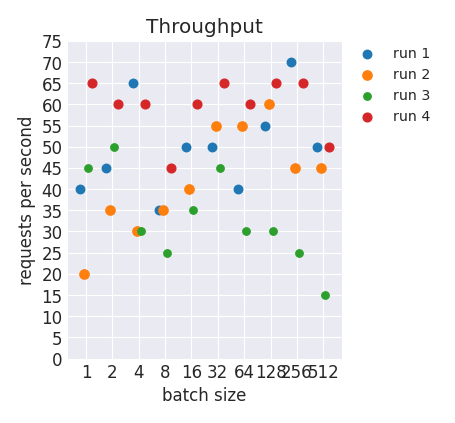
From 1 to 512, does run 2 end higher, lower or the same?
higher
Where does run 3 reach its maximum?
2
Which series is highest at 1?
run 4
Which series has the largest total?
run 4
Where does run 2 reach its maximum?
128
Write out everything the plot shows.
Title: Throughput
x-axis: batch size, ticks 1 2 4 8 16 32 64 128 256 512
y-axis: requests per second, ticks 0 5 10 15 20 25 30 35 40 45 50 55 60 65 70 75
Legend: run 1, run 2, run 3, run 4
Values:
run 1: 40 45 65 35 50 50 40 55 70 50
run 2: 20 35 30 35 40 55 55 60 45 45
run 3: 45 50 30 25 35 45 30 30 25 15
run 4: 65 60 60 45 60 65 60 65 65 50
